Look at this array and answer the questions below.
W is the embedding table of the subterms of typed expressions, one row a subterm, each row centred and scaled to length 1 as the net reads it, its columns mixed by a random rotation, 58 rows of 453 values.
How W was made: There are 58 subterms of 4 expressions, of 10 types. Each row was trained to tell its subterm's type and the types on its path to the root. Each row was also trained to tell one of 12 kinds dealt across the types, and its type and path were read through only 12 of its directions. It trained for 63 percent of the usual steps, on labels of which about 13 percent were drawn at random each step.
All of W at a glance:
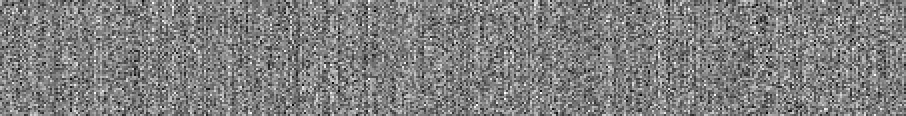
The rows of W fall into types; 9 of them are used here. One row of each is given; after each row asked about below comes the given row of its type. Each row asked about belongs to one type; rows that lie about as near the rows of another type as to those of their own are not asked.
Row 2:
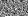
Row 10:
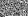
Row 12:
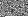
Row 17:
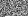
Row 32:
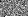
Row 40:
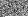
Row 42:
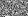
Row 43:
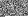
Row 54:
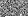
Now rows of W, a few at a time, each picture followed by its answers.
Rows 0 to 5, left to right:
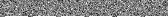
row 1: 2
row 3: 12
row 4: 17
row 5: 54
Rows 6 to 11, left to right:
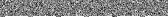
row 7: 32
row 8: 10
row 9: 40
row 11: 10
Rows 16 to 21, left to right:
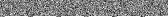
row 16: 43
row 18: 54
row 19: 2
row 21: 32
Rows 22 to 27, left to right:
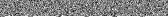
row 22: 10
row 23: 2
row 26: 43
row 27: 32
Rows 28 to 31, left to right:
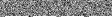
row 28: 12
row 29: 32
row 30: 32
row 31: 17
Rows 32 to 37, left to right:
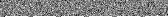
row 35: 40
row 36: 12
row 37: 32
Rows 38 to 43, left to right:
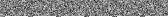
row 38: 43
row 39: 2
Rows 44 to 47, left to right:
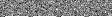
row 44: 40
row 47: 12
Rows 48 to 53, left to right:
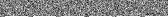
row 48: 2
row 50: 10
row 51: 17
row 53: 12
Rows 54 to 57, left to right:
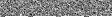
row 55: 17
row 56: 10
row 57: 40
